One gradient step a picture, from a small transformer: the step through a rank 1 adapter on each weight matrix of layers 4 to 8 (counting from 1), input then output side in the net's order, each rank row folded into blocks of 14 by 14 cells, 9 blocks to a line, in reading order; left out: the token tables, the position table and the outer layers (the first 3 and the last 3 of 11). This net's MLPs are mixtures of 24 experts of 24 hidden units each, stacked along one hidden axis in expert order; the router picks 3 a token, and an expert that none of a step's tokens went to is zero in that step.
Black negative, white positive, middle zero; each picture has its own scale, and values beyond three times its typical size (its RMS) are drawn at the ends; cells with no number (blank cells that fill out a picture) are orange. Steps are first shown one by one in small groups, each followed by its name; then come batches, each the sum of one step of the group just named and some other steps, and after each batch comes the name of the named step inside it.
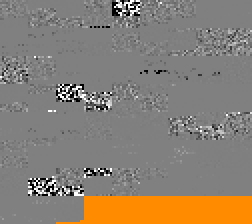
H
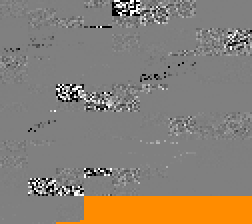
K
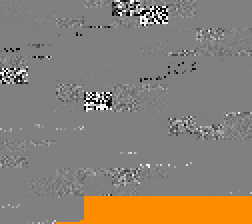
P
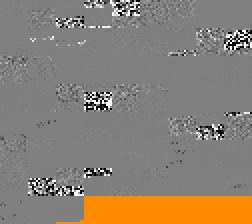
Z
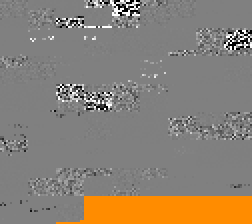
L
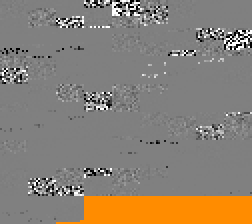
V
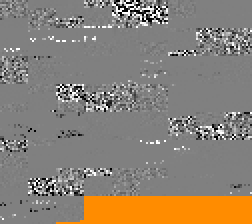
L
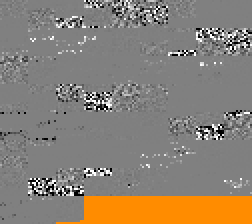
Z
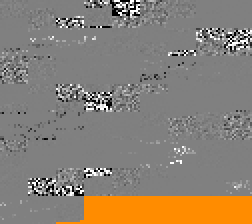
K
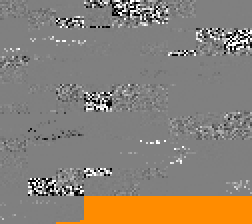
Z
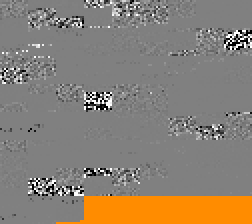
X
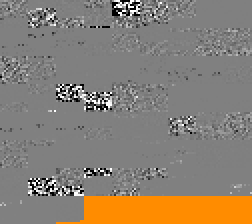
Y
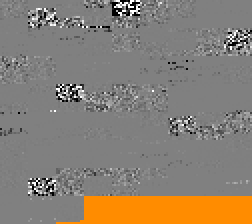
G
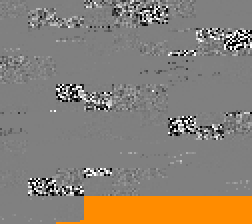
G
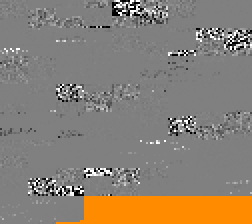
G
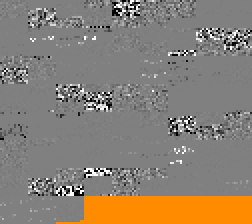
G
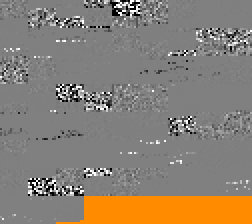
G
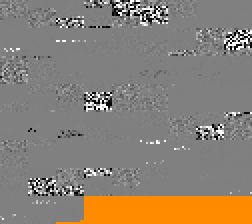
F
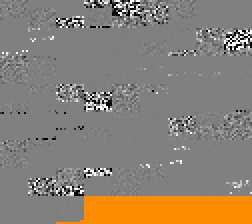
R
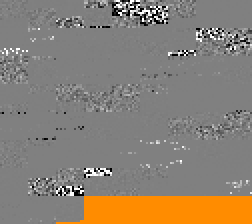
R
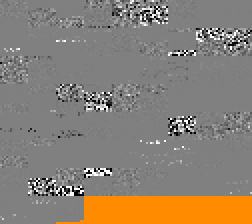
F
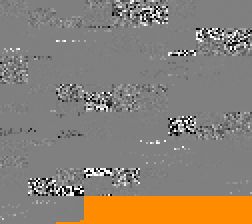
F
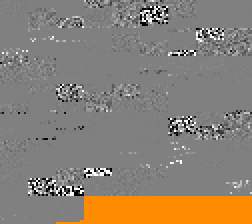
R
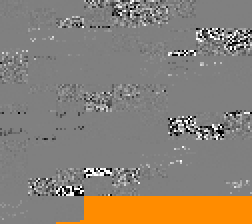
R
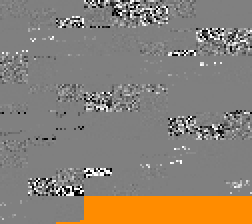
R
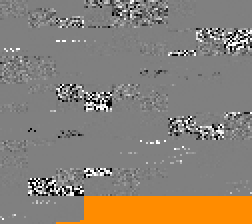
F
